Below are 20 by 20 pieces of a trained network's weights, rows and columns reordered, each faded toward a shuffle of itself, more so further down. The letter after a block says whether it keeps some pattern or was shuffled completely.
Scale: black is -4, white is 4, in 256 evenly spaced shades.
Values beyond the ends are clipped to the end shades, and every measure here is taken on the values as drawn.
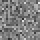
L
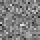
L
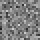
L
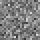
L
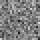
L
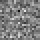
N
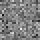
N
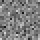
L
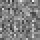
N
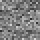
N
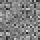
N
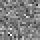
L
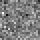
L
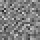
N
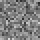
N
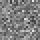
L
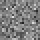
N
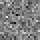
L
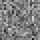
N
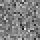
L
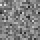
L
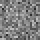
N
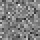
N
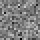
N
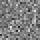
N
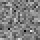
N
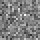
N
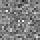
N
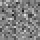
N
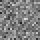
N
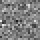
N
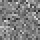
L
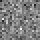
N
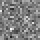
N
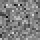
L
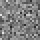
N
